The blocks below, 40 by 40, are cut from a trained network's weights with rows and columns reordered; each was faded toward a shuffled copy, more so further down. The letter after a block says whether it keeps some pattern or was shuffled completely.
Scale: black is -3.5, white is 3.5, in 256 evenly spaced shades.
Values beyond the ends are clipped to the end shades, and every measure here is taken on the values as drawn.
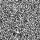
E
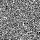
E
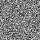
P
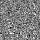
P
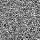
P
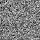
E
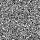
E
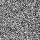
E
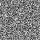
E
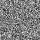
E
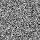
E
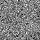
E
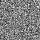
E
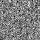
P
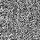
P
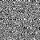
P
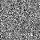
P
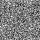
E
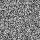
E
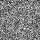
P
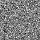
P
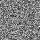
P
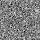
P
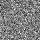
E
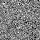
E
